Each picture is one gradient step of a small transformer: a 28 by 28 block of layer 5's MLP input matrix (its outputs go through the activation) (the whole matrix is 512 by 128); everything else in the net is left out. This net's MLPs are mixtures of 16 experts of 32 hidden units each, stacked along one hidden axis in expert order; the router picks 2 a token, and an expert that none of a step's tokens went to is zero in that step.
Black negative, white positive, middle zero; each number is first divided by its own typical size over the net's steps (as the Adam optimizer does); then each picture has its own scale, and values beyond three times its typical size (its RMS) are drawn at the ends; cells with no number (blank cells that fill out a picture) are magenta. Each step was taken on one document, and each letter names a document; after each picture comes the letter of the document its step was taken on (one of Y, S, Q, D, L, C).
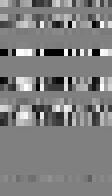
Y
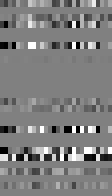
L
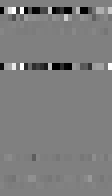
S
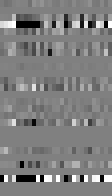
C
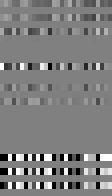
L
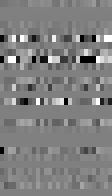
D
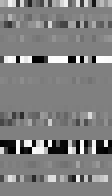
C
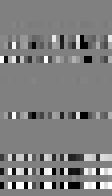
L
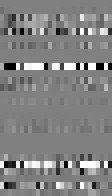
S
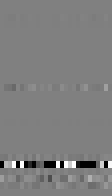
D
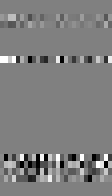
D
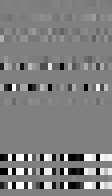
L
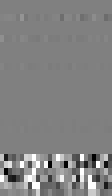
D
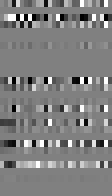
C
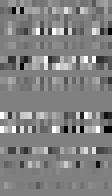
S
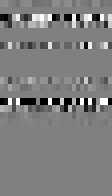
Y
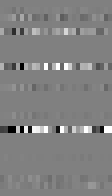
S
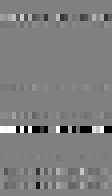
D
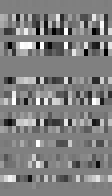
C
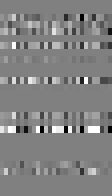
S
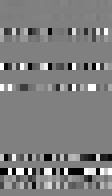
L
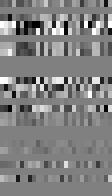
C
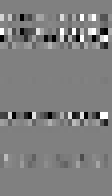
S
